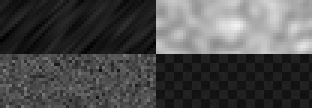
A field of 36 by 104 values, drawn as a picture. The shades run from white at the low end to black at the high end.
The table splits into 2 rows of 2 panels. Panel 1,1: very high, slanting up to the right, faint in contrast. Panel 1,2: low, blotchy. Panel 2,1: high, fine-grained. Panel 2,2: very high, checkered, faint in contrast.
